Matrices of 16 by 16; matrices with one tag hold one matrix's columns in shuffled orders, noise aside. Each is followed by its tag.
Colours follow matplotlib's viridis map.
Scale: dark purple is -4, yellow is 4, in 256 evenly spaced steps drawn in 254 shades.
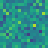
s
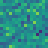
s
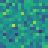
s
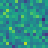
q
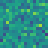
s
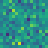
q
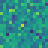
s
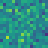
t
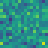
q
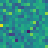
s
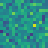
s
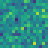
q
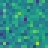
q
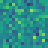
t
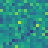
s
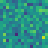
t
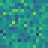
s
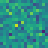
s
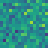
s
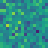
s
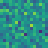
s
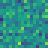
q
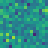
t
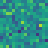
s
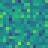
q
